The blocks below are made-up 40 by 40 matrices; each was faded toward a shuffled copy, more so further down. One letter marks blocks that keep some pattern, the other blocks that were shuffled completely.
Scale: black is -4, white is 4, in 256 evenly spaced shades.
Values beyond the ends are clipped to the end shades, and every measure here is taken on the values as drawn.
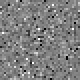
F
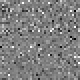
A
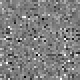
A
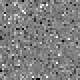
F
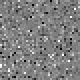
F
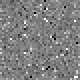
F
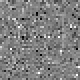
A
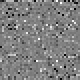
A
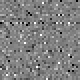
A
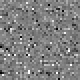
A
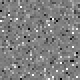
F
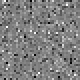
A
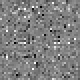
A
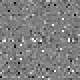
A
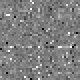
A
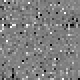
A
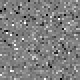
F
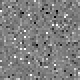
F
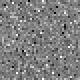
F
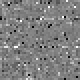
A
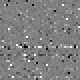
A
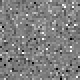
F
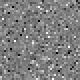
F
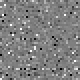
A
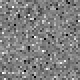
F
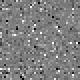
A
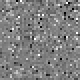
A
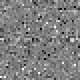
A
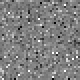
F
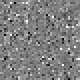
A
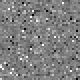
A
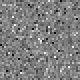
F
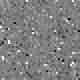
F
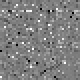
A
